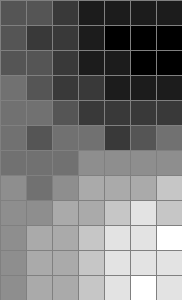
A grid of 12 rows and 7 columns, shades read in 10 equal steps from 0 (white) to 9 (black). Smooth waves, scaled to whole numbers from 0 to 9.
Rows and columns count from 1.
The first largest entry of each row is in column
4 5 6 5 4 5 1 2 1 1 1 1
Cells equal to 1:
8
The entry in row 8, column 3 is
4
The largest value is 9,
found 5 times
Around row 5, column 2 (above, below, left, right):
6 6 5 6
